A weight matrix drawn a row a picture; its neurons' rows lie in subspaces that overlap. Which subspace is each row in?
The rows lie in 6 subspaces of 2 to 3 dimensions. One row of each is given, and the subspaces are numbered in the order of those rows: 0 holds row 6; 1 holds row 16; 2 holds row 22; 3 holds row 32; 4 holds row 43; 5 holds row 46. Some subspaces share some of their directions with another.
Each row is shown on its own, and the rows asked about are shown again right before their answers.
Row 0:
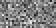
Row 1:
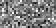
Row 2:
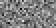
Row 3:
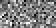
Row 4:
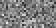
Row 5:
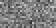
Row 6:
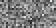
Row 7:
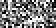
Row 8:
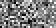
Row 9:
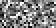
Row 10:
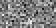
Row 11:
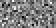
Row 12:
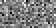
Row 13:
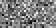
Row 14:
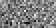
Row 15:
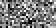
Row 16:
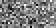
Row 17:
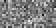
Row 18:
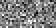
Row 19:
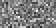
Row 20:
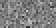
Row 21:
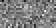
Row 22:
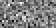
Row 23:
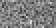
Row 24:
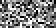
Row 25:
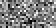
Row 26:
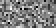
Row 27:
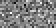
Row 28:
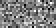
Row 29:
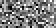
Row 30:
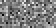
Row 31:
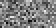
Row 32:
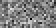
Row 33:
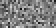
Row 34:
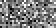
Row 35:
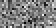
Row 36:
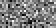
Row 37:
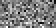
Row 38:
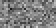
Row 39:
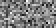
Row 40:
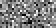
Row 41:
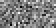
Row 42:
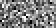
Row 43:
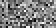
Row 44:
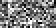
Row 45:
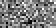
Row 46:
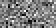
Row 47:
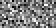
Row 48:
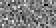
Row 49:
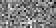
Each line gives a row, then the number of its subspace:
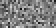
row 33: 1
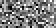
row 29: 1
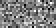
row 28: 5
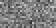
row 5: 0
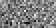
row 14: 0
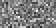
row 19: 4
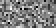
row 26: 1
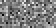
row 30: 5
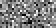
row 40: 4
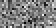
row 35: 0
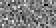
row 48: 2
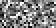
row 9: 2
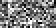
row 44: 3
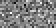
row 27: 5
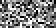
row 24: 1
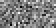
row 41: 0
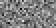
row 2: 1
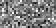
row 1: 4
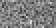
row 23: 2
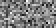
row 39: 5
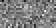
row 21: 0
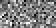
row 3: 0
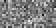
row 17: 0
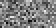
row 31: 5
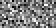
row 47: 2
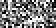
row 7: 0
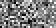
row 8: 5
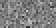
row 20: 2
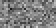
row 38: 3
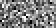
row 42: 2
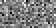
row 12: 5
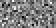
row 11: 2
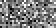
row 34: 5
